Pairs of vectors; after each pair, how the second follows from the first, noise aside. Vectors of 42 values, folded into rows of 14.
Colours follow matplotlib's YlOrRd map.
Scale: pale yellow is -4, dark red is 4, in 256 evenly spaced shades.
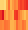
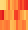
copied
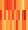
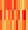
copied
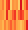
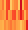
copied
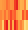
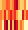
scaled up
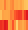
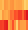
copied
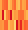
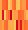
copied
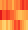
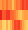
copied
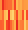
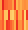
copied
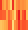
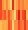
copied
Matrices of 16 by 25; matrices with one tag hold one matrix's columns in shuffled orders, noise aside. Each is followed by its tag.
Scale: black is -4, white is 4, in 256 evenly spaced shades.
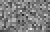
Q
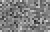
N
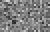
N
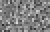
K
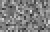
K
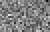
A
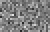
A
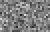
Q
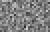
Q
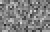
K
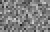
K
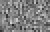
K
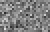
Q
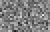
A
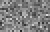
A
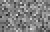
Q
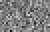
A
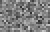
N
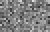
N
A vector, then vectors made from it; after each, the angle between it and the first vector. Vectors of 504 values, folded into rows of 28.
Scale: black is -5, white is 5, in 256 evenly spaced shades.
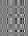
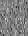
partly opposed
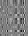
nearly parallel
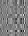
nearly parallel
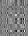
nearly parallel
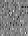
orthogonal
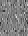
partly aligned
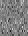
partly opposed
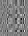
nearly parallel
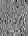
partly aligned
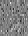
partly aligned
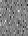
orthogonal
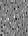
orthogonal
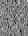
partly aligned
